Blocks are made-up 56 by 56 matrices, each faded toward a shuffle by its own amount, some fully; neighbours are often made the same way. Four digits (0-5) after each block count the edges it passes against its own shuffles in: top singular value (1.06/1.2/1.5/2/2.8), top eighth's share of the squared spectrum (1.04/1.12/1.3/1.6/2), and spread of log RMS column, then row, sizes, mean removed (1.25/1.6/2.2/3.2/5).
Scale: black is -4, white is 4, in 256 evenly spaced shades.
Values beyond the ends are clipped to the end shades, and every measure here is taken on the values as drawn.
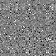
4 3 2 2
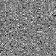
3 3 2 1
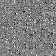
3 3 1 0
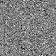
3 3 1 0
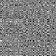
4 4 3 3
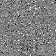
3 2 0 1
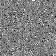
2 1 0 0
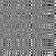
5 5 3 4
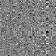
4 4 2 2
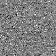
2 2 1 0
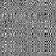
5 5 3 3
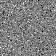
0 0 0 0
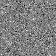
0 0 0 0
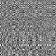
4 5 3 3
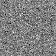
2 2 0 0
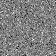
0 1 0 0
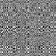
4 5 3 3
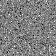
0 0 0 0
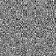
4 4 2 2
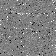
1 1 0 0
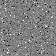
0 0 0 0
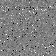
1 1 0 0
